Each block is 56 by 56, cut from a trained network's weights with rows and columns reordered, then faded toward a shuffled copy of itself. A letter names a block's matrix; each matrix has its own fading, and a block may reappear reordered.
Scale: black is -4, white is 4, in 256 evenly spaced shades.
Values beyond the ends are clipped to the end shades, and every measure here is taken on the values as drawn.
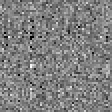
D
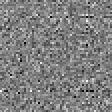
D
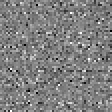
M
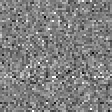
M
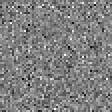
M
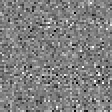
M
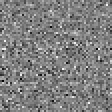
M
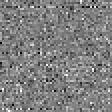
M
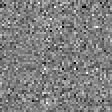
D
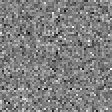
M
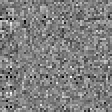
D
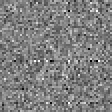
D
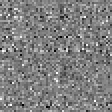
M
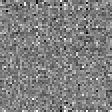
D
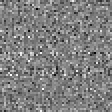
M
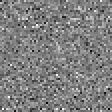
M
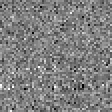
D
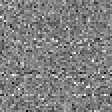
M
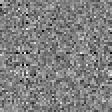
D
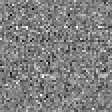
M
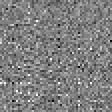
D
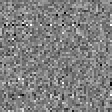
D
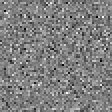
M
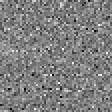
M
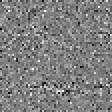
M
